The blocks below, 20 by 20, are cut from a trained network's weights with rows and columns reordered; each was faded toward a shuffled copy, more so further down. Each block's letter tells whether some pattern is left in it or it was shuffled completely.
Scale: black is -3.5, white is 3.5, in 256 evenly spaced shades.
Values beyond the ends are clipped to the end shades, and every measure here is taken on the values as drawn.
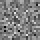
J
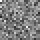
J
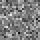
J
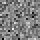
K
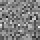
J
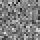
J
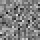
K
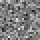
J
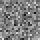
J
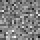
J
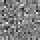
K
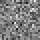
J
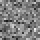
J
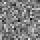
K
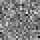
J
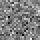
K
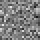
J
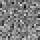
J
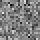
K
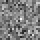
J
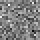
K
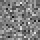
K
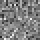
K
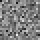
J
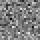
K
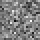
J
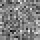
J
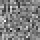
K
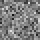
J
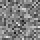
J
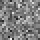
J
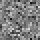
J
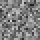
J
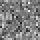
J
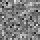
K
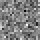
K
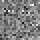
K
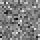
K
